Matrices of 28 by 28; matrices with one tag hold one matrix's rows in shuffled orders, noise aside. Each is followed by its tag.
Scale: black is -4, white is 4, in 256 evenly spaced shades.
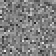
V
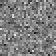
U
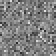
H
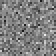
H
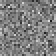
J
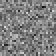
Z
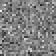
V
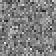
Z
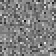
H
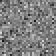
V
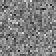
Z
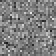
Z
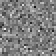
V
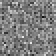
Z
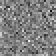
J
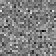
Z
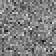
Z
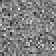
V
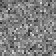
U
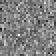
H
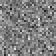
J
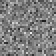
Z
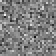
V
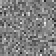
H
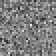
Z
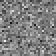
V
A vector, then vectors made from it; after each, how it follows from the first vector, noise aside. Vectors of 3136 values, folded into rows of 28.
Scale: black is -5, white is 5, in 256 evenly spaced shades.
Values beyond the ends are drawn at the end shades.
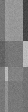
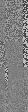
sign-scrambled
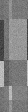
wrapped around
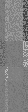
partly zeroed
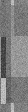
wrapped around
